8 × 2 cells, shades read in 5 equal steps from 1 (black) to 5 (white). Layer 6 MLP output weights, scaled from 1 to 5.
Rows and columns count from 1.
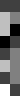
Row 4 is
1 2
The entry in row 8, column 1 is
5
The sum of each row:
4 7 5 3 5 7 5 7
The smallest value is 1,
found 2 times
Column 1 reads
2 4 4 1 2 4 2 5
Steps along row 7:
up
